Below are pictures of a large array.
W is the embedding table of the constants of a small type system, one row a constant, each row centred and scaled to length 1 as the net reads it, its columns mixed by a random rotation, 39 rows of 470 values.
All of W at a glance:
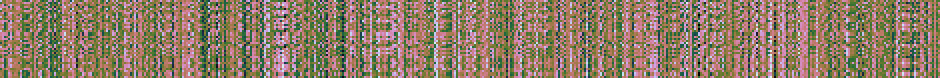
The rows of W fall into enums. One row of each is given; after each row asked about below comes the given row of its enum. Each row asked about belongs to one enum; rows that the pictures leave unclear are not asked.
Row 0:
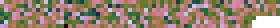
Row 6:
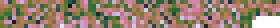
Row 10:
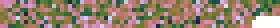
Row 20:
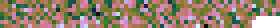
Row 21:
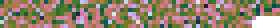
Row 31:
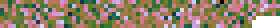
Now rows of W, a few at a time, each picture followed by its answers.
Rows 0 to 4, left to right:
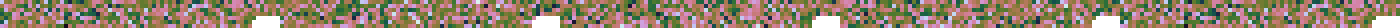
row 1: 21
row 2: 6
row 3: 10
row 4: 0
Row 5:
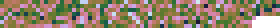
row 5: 21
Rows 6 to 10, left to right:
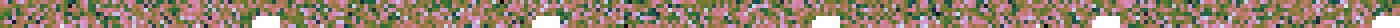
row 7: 31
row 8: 0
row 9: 20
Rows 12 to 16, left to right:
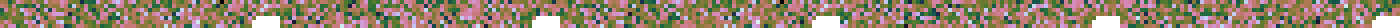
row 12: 31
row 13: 6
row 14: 31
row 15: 0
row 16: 10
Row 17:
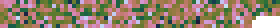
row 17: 10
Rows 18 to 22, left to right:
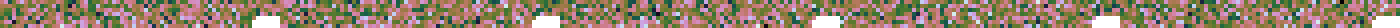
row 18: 6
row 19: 10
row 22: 31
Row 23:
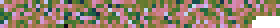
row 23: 0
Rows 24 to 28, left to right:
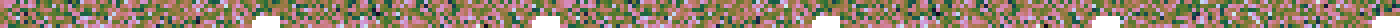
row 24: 10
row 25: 20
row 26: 10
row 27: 20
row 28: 21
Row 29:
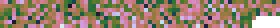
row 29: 6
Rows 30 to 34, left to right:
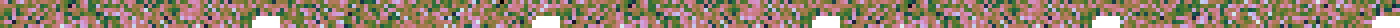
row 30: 6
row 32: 6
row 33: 6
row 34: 21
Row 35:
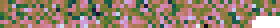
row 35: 20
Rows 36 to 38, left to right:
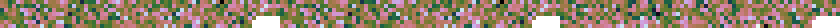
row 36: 31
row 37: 31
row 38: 20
